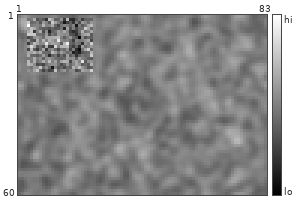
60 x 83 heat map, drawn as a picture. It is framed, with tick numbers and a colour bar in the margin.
An odd patch, rougher than its surroundings, sits in the top left. Values change most from cell to cell in the top left. The halves do not mirror each other. No overall slope runs across the table. A few values lie far out on both sides of the bulk. The field is mottled with small blotches.
